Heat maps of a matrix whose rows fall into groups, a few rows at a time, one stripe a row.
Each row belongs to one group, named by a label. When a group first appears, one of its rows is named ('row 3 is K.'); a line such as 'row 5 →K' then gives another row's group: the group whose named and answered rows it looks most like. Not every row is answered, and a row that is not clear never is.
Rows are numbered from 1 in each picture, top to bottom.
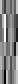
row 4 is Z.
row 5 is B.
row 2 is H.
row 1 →B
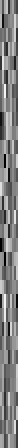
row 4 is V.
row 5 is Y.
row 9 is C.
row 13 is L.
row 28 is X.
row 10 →C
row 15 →L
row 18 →C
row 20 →B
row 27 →X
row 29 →V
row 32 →V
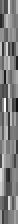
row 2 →C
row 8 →H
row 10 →L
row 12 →Y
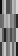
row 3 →B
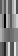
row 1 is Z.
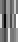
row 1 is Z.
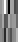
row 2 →V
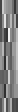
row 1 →Y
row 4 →X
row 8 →H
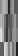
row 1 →L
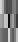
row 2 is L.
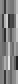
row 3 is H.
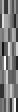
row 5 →H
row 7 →C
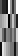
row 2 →L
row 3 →B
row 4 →Y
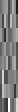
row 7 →Y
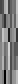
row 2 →B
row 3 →L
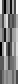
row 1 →B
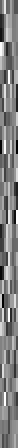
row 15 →V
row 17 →C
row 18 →C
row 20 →C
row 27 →Y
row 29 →H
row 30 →L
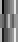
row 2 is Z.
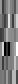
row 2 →Z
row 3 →C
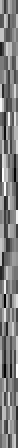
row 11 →X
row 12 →Y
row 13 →Y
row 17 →V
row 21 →H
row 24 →V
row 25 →B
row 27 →B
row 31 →V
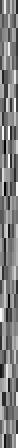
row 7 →V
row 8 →Z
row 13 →Y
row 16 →C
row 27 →C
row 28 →L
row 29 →B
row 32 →X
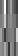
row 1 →H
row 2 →H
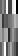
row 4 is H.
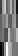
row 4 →C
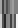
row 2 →B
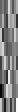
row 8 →B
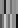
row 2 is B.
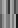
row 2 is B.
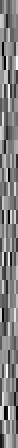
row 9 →V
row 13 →L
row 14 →Z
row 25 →Y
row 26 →L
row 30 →V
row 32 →C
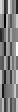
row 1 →V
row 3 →C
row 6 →B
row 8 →X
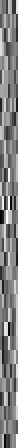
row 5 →L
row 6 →Y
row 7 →L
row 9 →Y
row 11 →H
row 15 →X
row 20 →C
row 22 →X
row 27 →B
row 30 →X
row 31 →H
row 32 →X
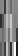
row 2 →C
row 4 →Z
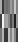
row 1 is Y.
